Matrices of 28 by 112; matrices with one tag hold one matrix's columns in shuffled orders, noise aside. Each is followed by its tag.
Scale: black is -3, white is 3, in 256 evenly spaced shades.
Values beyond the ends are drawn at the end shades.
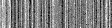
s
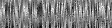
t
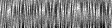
t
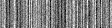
s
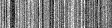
s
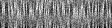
t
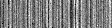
s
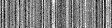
s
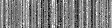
s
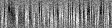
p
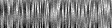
t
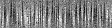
p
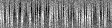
p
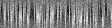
p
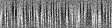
p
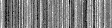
s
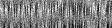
t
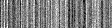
s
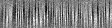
p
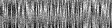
t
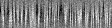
p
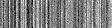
s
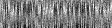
t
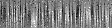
p
